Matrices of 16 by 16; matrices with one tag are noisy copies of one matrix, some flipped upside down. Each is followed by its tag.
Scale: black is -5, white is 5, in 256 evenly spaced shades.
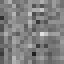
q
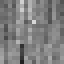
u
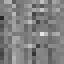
q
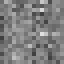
q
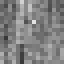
u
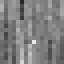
u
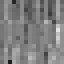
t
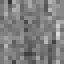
t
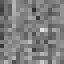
q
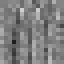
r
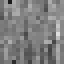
t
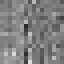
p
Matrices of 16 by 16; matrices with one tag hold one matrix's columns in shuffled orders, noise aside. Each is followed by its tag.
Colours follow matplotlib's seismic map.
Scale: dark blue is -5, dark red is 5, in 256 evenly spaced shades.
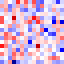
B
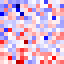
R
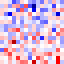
R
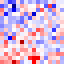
R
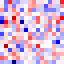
B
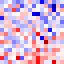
R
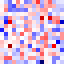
B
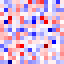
B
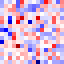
B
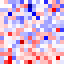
R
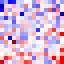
R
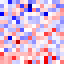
R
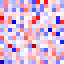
B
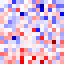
R
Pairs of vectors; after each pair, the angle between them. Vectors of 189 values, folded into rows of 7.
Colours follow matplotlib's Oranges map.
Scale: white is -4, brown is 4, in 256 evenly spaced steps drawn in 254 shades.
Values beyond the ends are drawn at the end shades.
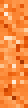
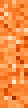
nearly parallel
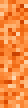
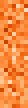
partly opposed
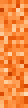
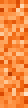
nearly parallel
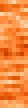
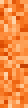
orthogonal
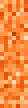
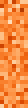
partly opposed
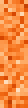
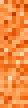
partly aligned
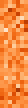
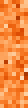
orthogonal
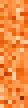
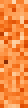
orthogonal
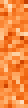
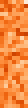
nearly opposite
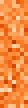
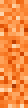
nearly parallel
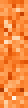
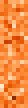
nearly opposite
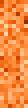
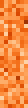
nearly parallel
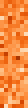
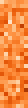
partly opposed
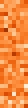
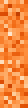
partly aligned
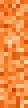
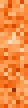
partly aligned
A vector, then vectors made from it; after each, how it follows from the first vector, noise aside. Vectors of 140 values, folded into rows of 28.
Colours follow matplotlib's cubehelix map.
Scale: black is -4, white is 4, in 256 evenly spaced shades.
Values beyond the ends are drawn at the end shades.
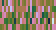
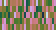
wrapped around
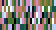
scaled up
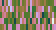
copied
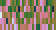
wrapped around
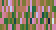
copied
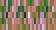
wrapped around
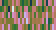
wrapped around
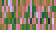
copied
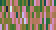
wrapped around
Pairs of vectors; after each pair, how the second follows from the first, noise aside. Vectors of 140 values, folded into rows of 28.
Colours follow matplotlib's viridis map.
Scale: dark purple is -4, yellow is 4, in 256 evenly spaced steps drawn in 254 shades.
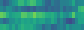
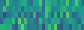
shuffled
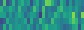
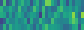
copied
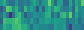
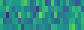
shuffled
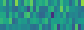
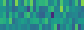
copied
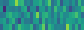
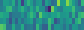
shuffled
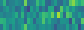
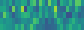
shuffled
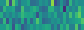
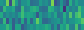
copied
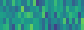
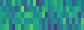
copied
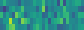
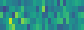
copied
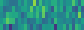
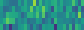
copied
